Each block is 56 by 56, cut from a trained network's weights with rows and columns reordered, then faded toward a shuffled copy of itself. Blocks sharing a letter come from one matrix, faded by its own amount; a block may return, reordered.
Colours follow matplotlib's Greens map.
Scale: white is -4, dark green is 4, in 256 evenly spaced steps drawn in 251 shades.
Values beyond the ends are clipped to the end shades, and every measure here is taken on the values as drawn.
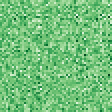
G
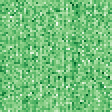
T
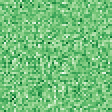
G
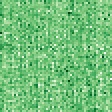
T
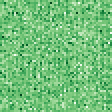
T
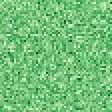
G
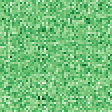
G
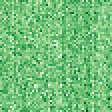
T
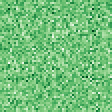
G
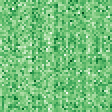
T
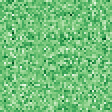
G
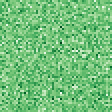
G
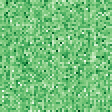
T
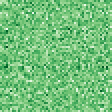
G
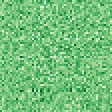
G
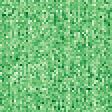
T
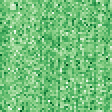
T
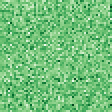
G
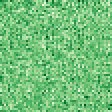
G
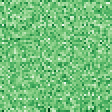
G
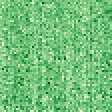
T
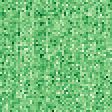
T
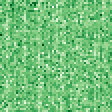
T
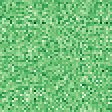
G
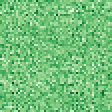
G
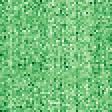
T
